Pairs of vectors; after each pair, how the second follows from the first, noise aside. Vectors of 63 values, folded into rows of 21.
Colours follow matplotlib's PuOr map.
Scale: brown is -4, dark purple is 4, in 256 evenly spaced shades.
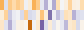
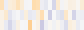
shrunk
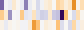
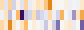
reversed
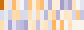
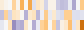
reversed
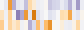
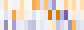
reversed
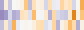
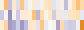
wrapped around
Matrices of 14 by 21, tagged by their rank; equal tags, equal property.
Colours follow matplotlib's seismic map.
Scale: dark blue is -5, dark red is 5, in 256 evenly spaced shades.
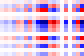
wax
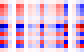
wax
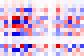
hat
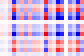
wax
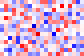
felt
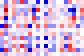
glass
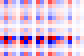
wax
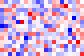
felt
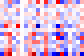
glass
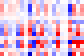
hat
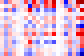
hat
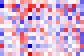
glass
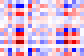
hat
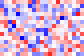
felt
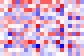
glass
